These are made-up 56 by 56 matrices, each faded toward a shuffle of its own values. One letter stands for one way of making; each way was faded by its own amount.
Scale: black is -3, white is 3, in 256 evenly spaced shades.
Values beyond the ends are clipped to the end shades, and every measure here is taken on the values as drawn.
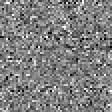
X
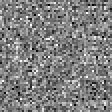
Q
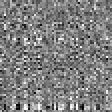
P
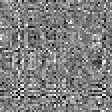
P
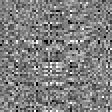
P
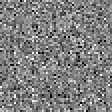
Q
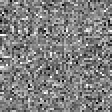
Q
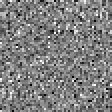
Q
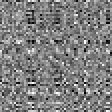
P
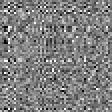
P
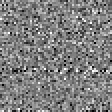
X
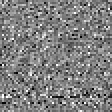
X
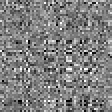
P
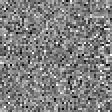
Q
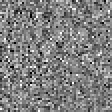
Q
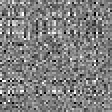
P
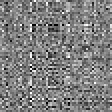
P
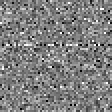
X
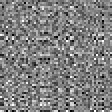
P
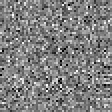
Q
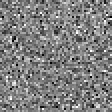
Q
